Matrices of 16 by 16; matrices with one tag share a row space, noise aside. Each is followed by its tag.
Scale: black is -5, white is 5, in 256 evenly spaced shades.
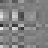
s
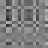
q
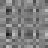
q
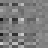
s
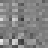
s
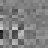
s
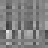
q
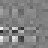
s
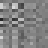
s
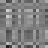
q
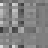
s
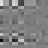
s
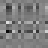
q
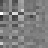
s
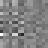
s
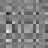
q
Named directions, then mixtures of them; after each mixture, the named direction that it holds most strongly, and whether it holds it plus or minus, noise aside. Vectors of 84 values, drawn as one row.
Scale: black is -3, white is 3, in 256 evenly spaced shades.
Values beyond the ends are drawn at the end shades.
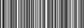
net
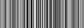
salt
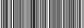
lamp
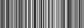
salt, minus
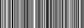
lamp, minus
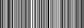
lamp, minus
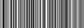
net, plus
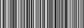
net, plus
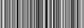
net, minus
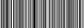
lamp, plus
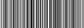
salt, plus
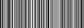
lamp, minus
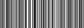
salt, minus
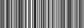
salt, minus
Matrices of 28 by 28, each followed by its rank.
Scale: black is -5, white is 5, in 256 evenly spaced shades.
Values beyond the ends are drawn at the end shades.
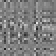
three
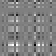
one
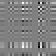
one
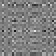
three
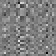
three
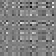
two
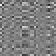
three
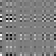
one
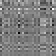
two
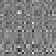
three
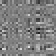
three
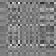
two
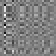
two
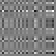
one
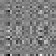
two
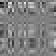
two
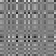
one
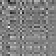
three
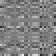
two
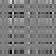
one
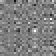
three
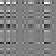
one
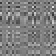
two
